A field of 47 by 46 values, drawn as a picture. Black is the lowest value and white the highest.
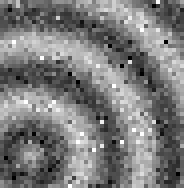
No seam splits the table. The ninth with the lowest average is the bottom left. Concentric rings centre on the bottom left. There is no overall slope.
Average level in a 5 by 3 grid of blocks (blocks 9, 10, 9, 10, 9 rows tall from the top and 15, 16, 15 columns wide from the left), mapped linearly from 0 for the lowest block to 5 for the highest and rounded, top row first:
134
554
534
244
043
